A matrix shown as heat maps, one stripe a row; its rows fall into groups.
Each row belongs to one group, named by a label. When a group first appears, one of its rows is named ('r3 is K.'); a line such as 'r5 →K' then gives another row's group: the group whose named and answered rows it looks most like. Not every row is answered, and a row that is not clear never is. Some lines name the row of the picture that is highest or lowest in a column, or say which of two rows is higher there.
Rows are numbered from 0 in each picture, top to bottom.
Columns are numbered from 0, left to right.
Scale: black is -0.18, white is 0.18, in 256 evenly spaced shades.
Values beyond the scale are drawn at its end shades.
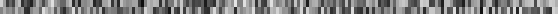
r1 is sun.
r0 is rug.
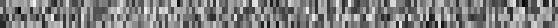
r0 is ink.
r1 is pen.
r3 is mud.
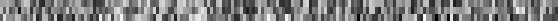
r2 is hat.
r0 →pen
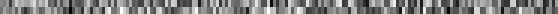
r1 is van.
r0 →ink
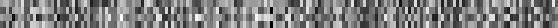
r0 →sun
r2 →hat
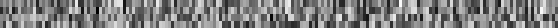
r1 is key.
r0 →hat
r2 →ink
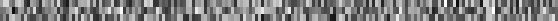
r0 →sun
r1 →hat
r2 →rug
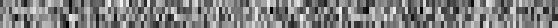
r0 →van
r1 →ink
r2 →van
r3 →sun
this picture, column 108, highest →1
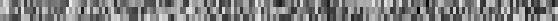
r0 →hat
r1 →sun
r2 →pen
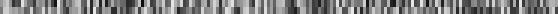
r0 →sun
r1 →sun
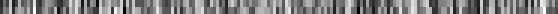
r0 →key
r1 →hat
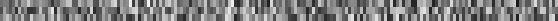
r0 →ink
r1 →rug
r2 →sun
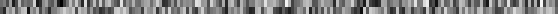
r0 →key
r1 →pen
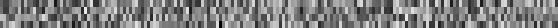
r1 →key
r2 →ink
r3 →rug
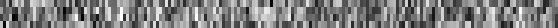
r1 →van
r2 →van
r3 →pen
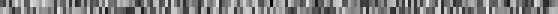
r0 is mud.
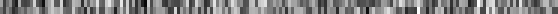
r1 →van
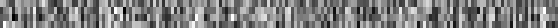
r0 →ink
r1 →hat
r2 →key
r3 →hat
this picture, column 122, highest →3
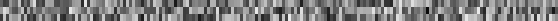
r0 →key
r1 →hat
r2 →rug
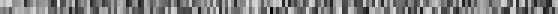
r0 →sun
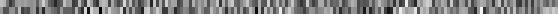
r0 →ink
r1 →key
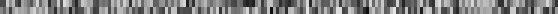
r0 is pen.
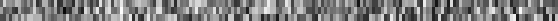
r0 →hat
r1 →van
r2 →ink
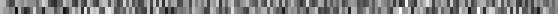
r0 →ink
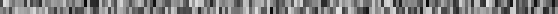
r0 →hat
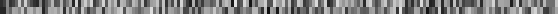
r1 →mud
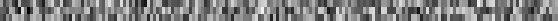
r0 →key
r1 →pen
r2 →mud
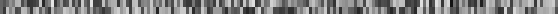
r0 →rug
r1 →pen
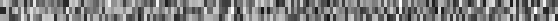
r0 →hat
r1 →mud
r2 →sun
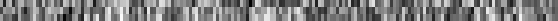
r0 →pen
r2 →van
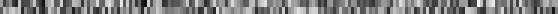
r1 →rug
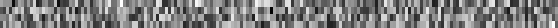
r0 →hat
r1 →mud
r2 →pen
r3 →rug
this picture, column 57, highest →1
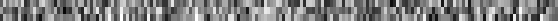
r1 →van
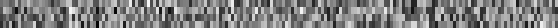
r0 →ink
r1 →van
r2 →rug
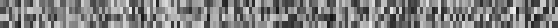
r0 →pen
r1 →ink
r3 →pen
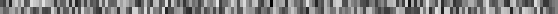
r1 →rug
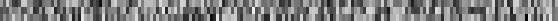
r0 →pen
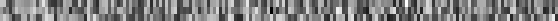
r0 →ink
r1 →ink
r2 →sun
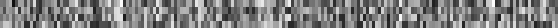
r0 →hat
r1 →pen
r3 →sun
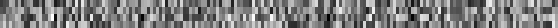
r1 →mud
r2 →rug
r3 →sun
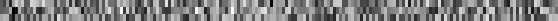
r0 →mud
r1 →key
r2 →sun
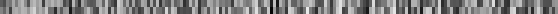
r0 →mud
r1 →ink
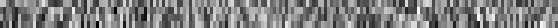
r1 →van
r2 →key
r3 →key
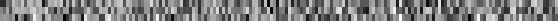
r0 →mud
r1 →ink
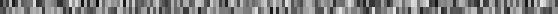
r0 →key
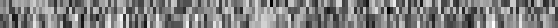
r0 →ink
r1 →sun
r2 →van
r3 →van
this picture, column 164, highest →3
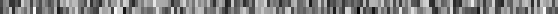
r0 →pen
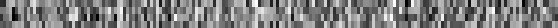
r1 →hat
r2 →van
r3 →mud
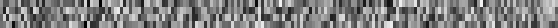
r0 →key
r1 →pen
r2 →rug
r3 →hat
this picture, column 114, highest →2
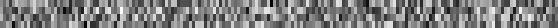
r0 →ink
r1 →van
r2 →rug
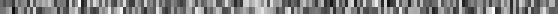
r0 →sun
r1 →hat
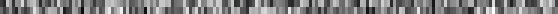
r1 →van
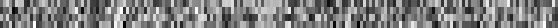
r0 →sun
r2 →pen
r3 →hat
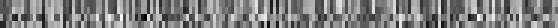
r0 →mud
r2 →key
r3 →mud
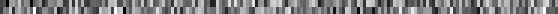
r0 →rug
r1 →hat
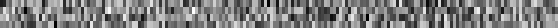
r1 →van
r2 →sun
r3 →rug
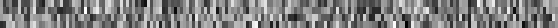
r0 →key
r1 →key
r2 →sun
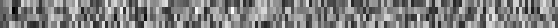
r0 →pen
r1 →key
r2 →van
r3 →rug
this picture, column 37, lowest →3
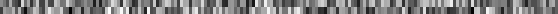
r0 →pen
